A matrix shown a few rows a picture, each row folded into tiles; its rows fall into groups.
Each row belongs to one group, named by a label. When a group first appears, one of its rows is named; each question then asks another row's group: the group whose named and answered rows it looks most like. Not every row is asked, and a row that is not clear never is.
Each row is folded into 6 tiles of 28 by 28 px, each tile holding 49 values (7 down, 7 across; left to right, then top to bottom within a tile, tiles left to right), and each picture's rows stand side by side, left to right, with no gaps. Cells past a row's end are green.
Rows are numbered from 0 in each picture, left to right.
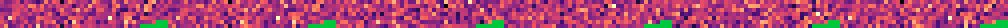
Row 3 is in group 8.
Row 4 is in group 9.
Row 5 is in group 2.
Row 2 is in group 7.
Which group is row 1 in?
2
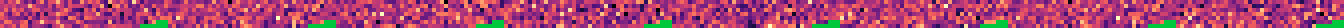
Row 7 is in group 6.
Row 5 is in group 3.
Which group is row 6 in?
2
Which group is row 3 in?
7
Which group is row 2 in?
8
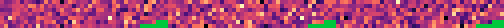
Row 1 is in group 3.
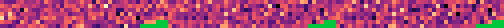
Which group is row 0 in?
3
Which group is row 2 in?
7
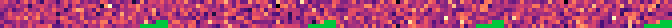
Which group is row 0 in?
8
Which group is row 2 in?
2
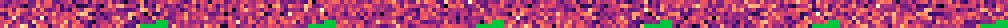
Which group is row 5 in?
6
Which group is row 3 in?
6
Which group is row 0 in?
6
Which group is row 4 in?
9
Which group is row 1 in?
8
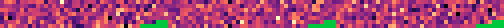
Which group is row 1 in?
2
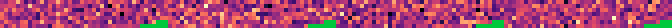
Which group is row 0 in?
7
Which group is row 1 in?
6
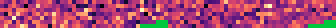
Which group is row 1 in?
9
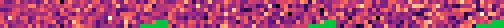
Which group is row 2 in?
9
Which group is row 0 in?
2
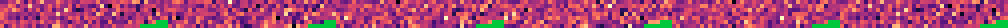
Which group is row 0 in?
7
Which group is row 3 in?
3
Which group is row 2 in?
2
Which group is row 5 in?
7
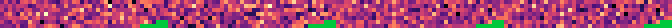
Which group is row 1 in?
9
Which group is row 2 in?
7
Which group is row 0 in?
8
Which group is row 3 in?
7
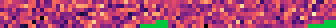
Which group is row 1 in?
3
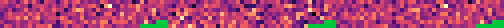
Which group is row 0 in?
8
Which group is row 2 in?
8
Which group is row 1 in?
6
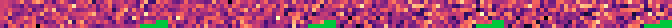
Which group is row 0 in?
3
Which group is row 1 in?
2
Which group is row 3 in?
9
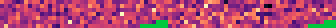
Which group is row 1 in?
6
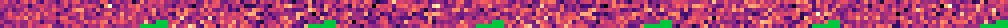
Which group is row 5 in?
8
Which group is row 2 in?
9
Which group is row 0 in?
8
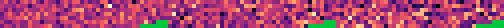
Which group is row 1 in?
9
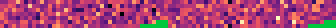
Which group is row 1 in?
2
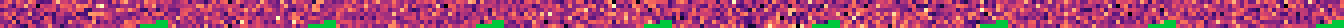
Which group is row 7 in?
7
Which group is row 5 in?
6
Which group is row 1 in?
2
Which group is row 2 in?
7
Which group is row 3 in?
8
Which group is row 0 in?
9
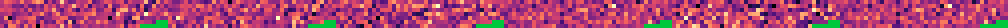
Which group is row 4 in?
6
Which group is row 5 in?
8
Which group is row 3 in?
8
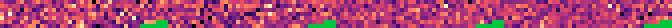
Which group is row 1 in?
9
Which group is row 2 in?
8
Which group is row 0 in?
3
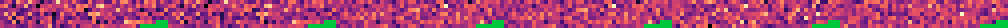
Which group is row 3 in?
8
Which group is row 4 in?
3
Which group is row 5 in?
8
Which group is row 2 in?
8
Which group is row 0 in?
9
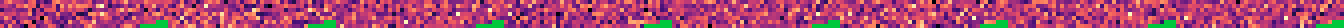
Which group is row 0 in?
9
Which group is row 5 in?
3
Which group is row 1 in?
6
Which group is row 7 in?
2
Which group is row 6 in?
8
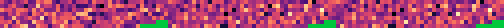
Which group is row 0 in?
6
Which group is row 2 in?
8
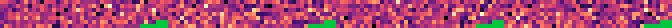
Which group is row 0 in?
8
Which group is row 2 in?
3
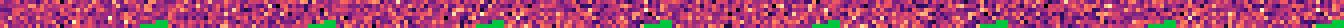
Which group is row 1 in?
7
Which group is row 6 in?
9
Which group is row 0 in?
2
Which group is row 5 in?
6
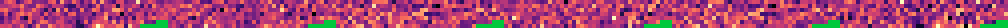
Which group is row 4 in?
6
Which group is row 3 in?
2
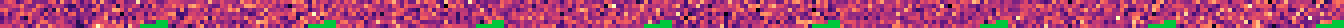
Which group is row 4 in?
9
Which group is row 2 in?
7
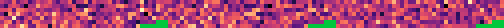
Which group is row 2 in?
7
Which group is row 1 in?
6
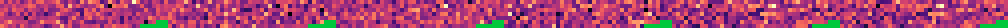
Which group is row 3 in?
9
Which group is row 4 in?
9
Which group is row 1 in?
7
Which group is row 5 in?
9
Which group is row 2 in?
8
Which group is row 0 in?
7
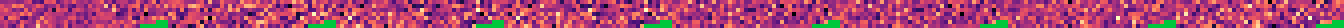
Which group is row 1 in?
9
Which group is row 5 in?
7
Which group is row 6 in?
2
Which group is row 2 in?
6
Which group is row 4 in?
7
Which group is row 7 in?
3
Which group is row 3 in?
6
